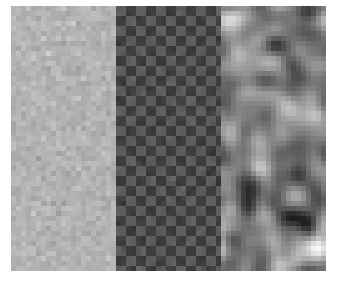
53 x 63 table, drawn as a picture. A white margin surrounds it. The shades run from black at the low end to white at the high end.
The table splits into one row of 3 panels. Panel 1,1: high, fine-grained, faint in contrast. Panel 1,2: low, checkered. Panel 1,3: middling, blotchy, strong in contrast.
